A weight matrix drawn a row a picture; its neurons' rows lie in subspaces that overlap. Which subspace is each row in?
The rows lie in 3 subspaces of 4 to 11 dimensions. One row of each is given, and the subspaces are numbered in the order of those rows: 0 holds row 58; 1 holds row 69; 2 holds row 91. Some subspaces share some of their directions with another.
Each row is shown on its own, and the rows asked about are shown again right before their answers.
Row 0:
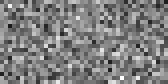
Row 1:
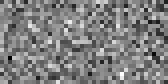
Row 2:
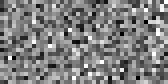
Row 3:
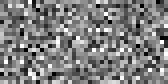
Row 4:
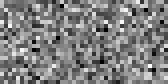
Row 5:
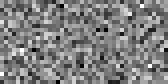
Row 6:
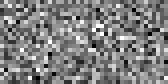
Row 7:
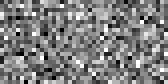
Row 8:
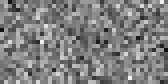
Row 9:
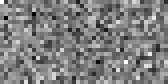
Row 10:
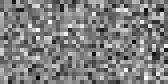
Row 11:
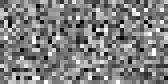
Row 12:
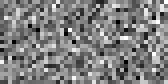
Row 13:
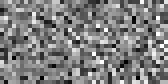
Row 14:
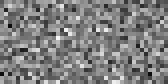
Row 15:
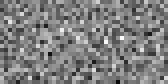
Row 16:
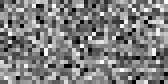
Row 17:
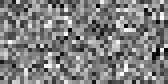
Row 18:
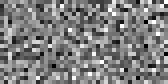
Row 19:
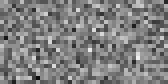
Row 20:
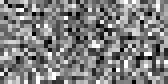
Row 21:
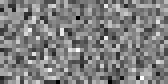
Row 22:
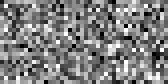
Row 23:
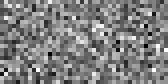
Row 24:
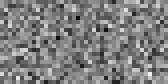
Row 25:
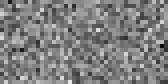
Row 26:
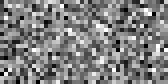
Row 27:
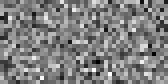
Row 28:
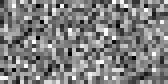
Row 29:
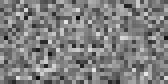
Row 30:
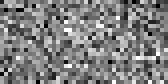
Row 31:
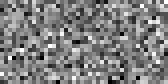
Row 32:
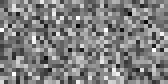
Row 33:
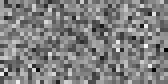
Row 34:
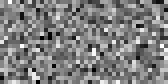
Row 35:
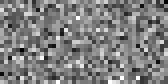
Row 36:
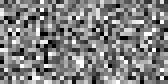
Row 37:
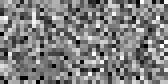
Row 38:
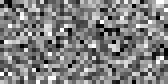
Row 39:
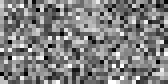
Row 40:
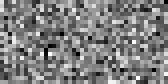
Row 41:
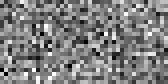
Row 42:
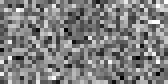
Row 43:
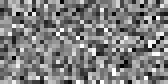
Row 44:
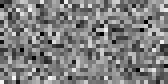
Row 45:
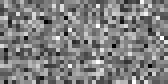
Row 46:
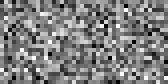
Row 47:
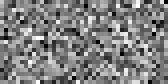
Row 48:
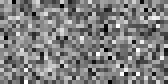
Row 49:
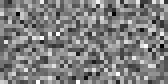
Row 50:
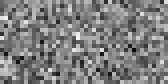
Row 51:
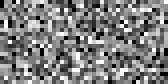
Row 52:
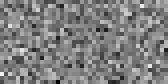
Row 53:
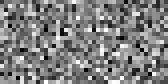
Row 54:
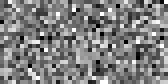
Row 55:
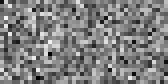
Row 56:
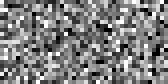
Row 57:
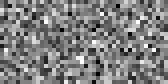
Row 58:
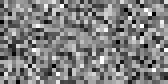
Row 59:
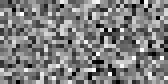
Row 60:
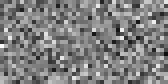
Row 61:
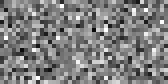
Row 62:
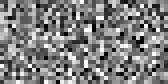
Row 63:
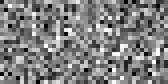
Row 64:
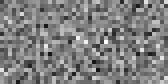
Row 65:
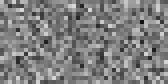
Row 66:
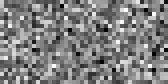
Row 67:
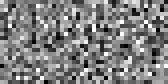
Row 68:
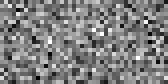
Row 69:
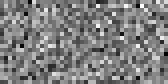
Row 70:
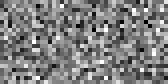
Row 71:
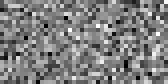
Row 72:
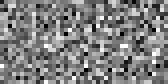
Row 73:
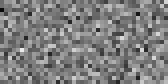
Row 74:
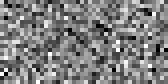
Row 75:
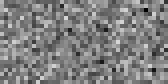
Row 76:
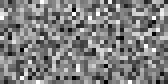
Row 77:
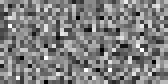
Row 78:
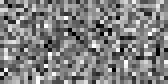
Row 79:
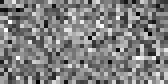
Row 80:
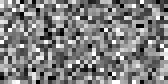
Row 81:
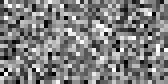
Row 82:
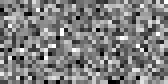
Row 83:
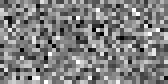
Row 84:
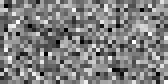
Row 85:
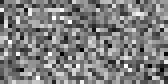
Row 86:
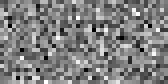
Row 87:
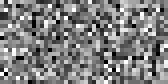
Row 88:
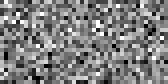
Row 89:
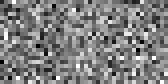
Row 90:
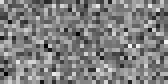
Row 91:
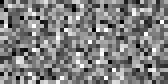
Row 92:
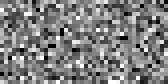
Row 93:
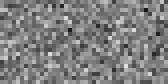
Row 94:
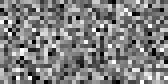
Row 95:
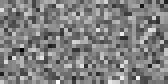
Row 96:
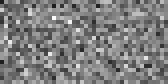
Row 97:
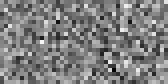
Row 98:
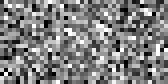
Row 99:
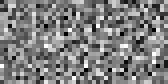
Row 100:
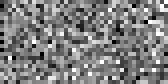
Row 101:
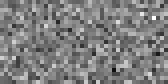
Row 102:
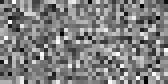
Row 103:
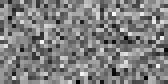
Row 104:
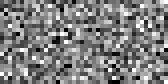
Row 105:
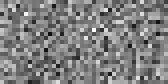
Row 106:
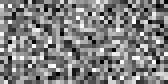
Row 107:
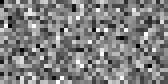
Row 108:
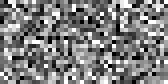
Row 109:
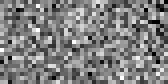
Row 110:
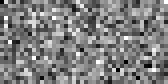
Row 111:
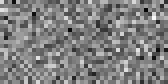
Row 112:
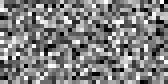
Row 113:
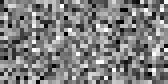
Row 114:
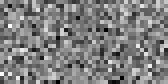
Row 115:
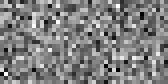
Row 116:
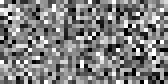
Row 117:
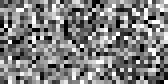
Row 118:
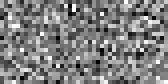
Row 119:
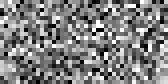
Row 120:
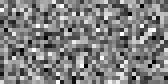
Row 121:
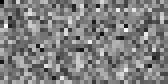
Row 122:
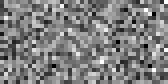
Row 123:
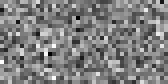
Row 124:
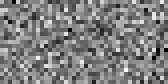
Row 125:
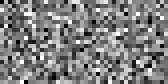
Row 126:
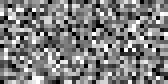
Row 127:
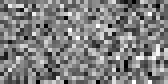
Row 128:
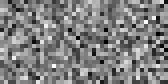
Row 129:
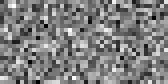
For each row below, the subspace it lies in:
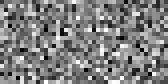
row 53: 0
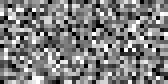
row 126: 1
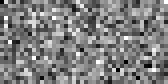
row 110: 2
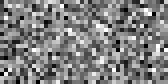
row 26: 0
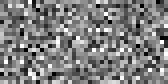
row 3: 1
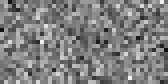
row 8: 1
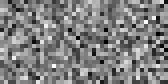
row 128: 1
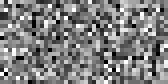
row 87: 1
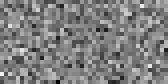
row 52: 0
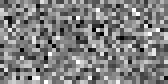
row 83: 0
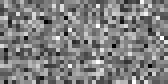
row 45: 1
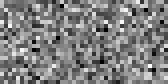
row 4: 0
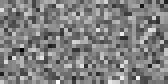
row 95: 0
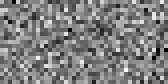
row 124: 2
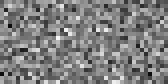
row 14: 2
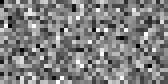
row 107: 2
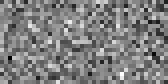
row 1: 2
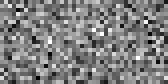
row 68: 1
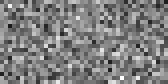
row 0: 0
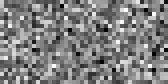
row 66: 0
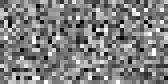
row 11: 0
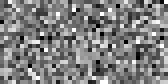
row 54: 1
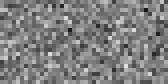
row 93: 2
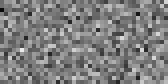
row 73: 2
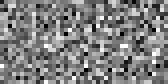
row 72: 0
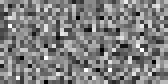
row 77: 0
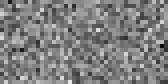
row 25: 1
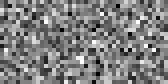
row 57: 1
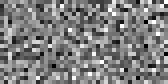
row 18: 1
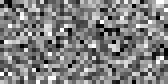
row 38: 1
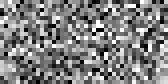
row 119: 1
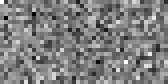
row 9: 2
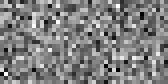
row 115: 1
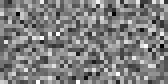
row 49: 1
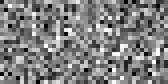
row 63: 0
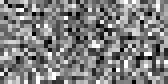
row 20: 2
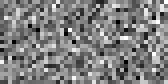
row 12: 2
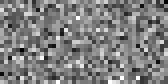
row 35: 0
